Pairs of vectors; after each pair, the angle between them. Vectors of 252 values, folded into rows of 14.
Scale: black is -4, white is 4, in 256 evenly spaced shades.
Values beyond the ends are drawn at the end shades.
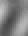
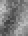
nearly parallel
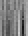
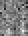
partly opposed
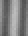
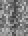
partly opposed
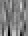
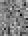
partly aligned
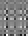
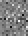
partly opposed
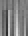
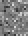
orthogonal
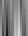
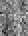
partly aligned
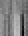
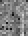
partly opposed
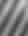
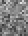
partly aligned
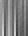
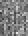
partly opposed
